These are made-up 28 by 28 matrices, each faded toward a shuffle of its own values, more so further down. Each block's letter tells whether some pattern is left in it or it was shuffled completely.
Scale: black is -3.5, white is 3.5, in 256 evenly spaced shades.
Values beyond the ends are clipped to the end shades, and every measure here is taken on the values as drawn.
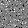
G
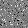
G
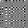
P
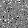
G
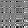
P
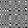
P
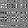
P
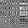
P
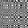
P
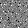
G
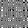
P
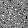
G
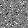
G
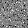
G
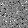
G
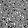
G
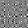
P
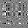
P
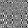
P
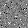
G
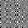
P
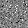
G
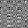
P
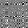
P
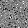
G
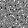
G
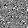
G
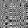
P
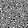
G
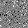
G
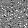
G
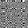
P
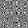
P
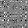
P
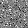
G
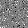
G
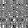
P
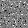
G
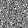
G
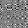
P
